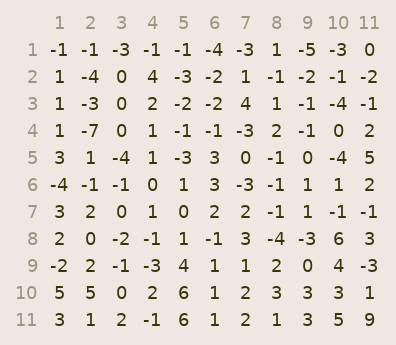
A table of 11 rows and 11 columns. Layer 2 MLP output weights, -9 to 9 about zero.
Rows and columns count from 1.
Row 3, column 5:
-2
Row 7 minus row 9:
5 0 1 4 -4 1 1 -3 1 -5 2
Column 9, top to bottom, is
-5 -2 -1 -1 0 1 1 -3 0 3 3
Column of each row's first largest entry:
8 4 7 8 11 6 1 10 5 5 11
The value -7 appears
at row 4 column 2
